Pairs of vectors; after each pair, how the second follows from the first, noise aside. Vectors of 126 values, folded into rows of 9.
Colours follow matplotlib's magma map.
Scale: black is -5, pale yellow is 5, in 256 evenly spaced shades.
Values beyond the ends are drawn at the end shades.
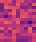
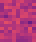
shrunk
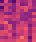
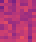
shrunk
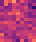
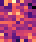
scaled up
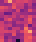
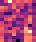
scaled up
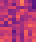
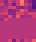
partly zeroed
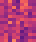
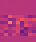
partly zeroed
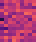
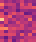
negated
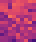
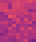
shrunk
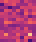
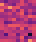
negated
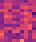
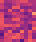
negated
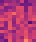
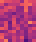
negated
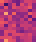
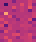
partly zeroed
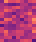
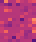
partly zeroed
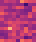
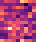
scaled up
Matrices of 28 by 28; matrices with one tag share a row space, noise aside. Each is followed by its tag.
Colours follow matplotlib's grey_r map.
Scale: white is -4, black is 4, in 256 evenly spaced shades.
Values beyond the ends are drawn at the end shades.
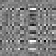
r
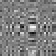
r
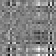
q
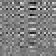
r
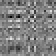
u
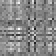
u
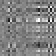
q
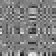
r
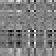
u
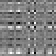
u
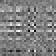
u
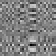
r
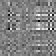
q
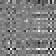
q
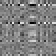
r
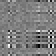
q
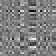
r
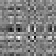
u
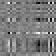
q
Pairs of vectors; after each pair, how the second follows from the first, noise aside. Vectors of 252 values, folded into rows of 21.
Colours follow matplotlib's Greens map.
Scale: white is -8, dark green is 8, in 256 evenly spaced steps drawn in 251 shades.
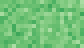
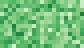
scaled up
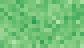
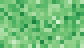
scaled up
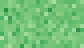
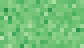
copied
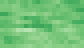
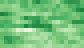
scaled up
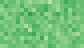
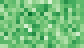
scaled up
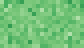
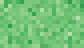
copied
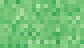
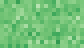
copied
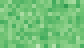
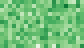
scaled up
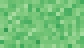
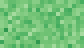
copied
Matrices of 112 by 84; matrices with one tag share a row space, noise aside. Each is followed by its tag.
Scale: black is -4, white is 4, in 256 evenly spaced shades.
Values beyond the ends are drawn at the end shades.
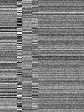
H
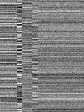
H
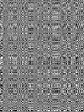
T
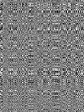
T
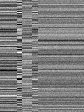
H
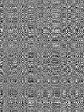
T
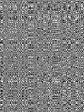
T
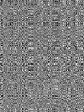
T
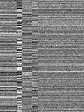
H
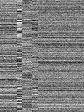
H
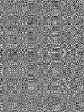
T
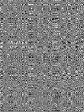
T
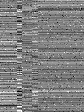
H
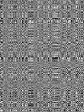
T
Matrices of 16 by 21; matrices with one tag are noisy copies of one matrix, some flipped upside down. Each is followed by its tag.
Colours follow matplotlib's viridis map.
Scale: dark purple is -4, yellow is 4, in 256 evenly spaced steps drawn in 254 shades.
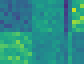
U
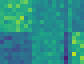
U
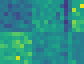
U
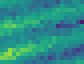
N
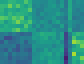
U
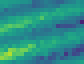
N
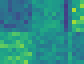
U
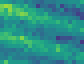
N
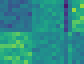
U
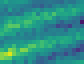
N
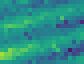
N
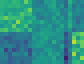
U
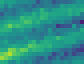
N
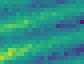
N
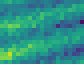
N
